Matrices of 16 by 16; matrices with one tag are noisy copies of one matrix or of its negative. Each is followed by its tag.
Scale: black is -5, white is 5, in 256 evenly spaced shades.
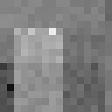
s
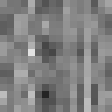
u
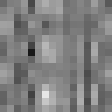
u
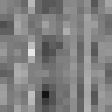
u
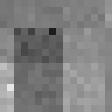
s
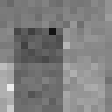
s
